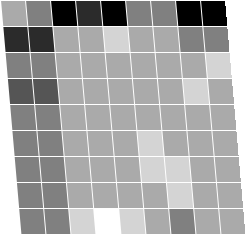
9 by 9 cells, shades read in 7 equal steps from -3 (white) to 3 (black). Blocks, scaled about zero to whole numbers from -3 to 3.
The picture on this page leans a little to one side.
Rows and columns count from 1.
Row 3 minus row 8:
0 0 0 0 0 0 1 0 -1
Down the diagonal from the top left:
-1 2 -1 -1 -1 -2 -2 -1 -1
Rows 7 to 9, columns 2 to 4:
0 -1 -1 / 0 -1 -1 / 0 -2 -3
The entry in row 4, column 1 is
1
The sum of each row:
13 -2 -8 -6 -7 -8 -9 -8 -10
